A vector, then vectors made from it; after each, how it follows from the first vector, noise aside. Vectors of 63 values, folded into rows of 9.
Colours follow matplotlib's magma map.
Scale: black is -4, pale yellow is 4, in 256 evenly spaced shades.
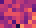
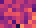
copied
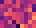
copied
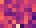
negated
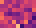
negated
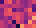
copied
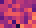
copied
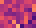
negated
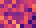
negated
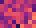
copied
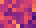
negated
